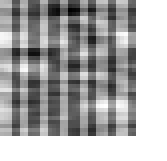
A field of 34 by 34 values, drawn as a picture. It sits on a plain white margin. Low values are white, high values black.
Slope: none. Average level on the scale: 50%. Stripes: upright, repeating 7 times. Ninth with the highest average: top middle.
